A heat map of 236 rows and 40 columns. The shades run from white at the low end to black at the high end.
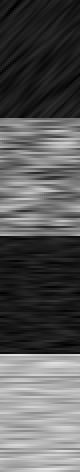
It is made of 4 by 1 panels. Panel 1,1: very high, slanting up to the right, faint in contrast. Panel 2,1: middling, streaked across, strong in contrast. Panel 3,1: very high, streaked across, faint in contrast. Panel 4,1: low, streaked across.
